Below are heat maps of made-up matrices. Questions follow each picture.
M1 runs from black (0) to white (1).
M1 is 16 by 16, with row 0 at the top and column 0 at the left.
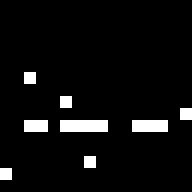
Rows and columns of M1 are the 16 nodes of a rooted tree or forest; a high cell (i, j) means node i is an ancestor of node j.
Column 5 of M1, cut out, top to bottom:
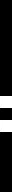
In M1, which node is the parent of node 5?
8
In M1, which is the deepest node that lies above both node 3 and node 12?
10
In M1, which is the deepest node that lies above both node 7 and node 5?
10
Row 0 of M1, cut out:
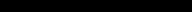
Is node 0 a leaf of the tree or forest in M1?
yes
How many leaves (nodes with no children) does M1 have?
10
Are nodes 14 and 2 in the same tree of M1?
no
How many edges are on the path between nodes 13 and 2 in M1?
3
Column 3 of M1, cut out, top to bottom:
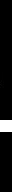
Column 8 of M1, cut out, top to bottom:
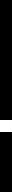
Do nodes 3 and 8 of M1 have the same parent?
yes
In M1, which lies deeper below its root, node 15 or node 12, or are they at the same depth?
the same depth
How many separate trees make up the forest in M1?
5
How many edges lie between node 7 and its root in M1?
2
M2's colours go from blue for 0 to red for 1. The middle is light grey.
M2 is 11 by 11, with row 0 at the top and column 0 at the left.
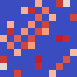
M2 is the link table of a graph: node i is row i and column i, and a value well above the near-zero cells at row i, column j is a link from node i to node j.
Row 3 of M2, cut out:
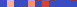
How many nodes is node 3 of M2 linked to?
3
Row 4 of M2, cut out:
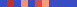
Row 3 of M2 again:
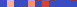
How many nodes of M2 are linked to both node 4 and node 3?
2
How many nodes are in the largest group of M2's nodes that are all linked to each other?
4
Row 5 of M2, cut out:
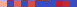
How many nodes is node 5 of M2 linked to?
5
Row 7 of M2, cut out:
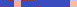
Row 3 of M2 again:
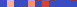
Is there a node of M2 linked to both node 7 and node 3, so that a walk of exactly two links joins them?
no
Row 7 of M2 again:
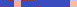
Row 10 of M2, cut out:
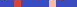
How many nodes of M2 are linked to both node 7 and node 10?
1
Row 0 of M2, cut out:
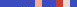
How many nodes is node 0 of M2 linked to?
3
